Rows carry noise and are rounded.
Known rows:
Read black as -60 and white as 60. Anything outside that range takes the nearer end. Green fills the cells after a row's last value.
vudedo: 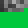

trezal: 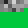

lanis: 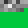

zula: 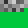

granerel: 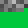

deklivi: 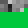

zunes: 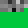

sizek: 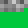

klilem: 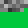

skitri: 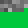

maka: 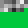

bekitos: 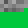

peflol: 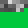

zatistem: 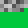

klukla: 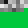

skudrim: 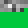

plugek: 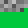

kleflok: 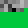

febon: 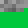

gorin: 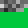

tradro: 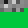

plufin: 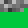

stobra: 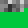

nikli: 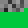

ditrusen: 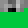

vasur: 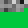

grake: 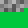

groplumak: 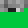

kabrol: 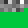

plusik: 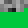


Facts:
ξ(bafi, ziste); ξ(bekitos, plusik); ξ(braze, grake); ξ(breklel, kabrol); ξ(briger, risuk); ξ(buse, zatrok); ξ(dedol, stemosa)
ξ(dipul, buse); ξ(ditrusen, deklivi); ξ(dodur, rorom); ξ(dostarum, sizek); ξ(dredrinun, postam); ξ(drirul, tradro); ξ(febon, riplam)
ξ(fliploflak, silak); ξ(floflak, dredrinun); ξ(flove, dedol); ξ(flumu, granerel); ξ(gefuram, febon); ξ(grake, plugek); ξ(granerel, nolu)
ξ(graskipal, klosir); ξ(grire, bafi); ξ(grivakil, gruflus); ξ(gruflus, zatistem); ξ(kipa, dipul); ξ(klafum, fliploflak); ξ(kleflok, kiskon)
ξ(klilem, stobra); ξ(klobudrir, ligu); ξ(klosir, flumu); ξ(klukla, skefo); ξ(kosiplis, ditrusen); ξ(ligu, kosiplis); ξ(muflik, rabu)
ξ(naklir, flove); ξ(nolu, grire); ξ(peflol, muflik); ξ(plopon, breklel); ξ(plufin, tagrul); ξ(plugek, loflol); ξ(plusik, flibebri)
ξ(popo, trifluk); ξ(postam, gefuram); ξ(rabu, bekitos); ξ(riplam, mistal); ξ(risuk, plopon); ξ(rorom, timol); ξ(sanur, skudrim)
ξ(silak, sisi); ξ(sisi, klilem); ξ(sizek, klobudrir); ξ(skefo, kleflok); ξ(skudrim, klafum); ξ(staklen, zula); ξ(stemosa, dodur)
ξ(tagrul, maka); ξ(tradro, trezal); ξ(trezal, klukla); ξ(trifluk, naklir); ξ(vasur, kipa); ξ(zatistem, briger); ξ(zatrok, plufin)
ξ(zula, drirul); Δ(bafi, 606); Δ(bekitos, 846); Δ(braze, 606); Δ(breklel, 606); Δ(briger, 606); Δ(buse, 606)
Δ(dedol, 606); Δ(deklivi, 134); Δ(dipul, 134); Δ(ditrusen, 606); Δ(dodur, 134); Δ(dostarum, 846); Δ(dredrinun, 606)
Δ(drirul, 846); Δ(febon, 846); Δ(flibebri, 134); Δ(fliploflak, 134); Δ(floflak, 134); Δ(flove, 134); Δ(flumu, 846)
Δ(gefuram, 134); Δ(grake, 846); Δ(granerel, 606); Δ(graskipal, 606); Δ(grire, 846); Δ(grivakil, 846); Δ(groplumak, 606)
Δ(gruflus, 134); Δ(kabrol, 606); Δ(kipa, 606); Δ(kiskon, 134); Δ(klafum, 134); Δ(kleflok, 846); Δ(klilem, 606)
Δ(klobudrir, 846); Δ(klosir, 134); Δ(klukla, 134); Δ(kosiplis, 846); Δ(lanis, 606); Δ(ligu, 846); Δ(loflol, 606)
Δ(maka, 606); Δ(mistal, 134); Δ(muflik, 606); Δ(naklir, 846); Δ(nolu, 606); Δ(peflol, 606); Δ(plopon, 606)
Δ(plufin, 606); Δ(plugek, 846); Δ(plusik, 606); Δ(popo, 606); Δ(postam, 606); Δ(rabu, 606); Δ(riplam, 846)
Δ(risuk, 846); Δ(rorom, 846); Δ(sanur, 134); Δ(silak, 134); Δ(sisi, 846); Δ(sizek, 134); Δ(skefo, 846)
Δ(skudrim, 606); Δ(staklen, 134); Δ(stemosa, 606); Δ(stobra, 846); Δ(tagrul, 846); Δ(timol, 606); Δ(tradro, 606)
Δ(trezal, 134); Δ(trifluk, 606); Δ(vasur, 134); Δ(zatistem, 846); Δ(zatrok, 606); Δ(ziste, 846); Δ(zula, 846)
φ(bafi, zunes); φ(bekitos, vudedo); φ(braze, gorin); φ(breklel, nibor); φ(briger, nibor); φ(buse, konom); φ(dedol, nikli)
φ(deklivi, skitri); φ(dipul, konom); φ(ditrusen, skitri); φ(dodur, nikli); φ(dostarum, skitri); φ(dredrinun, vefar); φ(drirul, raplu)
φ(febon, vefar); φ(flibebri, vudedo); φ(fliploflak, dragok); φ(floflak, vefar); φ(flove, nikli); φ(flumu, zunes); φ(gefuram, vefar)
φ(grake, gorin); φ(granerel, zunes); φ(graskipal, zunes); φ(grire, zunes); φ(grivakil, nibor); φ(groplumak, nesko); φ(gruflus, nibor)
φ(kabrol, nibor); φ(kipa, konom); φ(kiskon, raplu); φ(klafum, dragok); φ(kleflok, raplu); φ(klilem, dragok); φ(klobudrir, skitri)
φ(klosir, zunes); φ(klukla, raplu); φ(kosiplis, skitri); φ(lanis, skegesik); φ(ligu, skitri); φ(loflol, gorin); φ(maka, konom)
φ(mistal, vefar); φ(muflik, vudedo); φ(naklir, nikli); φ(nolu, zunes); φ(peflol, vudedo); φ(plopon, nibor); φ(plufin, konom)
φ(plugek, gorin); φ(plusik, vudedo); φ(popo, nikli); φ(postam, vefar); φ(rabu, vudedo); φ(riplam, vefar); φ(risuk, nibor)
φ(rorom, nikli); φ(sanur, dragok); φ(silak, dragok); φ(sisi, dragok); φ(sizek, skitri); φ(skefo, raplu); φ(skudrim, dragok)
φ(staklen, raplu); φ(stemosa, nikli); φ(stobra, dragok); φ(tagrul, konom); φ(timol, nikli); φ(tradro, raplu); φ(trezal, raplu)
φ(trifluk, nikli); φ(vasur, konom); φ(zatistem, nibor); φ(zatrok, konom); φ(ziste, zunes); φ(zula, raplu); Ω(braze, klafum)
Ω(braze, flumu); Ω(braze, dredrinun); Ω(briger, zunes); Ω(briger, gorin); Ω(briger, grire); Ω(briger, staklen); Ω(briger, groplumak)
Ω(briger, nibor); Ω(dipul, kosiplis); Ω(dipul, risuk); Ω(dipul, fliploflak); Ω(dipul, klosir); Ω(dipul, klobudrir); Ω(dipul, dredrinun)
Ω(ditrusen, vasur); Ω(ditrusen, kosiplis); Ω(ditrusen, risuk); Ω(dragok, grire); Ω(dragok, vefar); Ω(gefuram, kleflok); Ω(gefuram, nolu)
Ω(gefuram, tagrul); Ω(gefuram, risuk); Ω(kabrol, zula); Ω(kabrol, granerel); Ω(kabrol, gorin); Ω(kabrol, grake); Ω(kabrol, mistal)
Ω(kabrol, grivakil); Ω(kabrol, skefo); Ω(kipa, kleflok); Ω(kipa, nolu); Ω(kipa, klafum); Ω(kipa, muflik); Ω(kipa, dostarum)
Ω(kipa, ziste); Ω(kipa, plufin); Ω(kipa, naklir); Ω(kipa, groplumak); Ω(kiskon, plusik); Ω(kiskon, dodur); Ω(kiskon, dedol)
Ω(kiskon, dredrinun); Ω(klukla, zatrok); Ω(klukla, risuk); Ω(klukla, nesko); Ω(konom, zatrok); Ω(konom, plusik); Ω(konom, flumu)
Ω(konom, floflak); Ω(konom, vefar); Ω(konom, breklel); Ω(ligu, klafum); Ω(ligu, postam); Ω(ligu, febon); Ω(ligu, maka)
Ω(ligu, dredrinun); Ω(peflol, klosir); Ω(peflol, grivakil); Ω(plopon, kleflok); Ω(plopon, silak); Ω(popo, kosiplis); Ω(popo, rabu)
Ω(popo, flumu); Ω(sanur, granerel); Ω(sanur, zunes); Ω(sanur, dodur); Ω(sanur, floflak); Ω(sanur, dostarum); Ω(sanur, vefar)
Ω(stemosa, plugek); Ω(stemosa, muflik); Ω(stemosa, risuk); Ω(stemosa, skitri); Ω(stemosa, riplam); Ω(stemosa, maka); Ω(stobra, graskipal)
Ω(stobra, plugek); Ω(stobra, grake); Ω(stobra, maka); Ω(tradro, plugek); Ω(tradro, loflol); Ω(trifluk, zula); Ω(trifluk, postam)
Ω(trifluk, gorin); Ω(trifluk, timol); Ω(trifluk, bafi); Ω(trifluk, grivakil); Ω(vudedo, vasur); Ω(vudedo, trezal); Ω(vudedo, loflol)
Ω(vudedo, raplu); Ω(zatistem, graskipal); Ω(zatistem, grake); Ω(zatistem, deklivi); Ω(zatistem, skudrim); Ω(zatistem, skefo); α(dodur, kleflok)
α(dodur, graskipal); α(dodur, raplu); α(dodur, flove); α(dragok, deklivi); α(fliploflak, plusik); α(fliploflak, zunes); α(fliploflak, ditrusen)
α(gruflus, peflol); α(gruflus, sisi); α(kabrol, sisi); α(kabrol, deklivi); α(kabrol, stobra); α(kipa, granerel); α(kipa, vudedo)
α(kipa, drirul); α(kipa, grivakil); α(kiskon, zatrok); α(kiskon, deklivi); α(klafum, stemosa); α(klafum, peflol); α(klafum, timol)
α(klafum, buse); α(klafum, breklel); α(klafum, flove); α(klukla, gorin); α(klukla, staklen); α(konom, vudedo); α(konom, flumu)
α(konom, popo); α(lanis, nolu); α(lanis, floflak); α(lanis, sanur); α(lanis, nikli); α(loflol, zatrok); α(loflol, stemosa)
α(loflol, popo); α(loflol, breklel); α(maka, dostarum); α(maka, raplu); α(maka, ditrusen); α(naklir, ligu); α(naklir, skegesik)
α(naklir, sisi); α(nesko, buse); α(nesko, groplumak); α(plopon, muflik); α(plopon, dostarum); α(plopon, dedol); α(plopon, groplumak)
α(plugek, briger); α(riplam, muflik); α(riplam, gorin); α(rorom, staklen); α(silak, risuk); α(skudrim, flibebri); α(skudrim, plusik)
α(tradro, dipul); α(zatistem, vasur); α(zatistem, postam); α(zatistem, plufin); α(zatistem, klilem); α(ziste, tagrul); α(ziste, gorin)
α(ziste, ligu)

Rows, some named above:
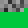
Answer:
nikli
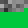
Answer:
skegesik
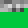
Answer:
fliploflak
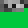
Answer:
popo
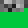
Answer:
stemosa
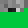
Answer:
groplumak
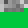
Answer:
riplam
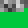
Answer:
flove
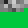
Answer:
trezal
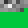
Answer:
lanis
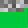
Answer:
dodur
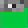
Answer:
trifluk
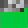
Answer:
loflol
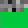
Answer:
zunes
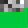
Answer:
kiskon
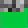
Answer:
timol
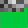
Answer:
drirul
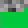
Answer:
flibebri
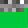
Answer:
kabrol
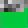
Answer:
ligu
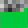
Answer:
tagrul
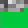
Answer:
gruflus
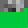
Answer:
buse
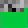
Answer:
kleflok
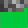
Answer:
vudedo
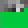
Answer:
graskipal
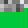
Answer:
ziste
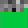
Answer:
zunes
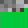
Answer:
nesko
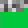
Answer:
naklir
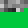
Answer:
muflik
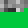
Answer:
muflik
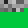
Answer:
zula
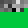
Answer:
raplu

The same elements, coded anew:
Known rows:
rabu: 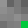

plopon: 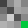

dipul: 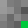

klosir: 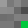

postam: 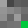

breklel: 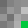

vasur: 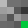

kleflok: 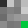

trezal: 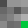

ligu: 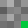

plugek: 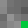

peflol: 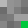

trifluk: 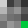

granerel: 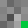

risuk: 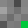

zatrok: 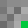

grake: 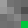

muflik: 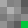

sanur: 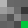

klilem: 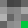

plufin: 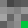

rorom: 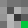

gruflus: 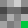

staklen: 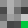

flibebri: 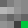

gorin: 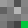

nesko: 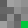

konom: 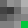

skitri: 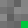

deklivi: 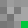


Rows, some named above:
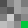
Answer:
plopon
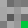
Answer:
stemosa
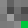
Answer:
zatistem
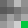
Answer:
loflol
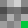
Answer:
gruflus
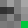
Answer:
dragok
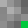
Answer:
muflik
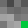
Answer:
lanis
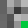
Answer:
drirul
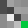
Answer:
ziste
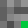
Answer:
zula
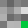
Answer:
timol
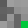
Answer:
nesko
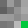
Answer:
stobra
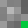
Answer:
muflik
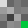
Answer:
popo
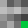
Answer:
dedol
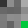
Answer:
skefo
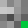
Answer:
flove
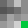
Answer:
loflol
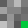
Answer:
fliploflak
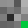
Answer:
vudedo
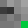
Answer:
dragok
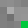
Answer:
buse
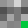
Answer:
gruflus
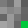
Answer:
skudrim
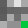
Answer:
klafum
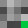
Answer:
staklen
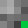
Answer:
dostarum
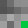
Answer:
tradro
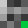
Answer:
nikli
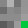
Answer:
sisi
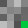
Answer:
fliploflak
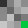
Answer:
maka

